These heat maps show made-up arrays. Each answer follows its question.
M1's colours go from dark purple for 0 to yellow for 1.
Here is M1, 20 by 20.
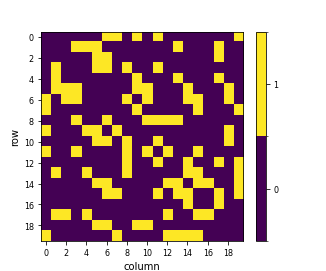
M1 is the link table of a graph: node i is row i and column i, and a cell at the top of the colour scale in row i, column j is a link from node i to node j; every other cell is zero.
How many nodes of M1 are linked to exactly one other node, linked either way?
0
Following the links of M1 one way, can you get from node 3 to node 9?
yes
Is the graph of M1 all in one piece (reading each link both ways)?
yes
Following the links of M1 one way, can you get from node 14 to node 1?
yes
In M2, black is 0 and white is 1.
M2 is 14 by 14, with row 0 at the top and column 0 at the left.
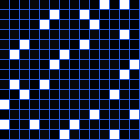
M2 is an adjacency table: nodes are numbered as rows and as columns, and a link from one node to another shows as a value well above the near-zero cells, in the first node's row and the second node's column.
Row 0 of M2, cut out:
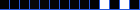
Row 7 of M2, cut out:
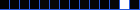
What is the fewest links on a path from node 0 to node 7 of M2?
2
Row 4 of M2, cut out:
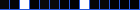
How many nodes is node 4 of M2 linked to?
2
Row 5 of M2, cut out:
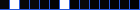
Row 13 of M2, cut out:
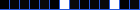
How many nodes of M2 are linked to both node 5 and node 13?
1
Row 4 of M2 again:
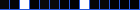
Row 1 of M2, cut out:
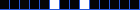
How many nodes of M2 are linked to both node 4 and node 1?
1
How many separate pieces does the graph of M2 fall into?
2
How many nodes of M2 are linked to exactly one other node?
3
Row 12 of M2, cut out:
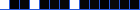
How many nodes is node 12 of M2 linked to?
3
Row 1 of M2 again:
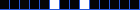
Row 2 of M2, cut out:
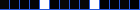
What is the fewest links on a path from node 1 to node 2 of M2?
3
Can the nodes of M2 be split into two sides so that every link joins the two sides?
no
